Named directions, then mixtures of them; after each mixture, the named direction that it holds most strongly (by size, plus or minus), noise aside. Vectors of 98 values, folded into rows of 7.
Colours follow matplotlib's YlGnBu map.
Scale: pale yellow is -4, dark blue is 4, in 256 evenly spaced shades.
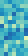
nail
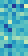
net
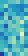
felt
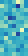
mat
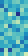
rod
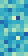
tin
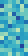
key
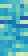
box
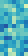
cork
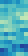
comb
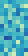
nail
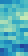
comb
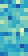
mat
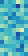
mat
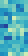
cork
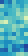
comb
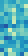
cork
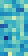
cork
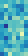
felt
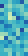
key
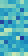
tin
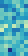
cork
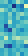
net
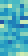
box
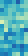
comb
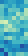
comb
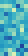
cork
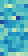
tin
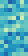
tin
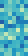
key
